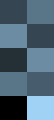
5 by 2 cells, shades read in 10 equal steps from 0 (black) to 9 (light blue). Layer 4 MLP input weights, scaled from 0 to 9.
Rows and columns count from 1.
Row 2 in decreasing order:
6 3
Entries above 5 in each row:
0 1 1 0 1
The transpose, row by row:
3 6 2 5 0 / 5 3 6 4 9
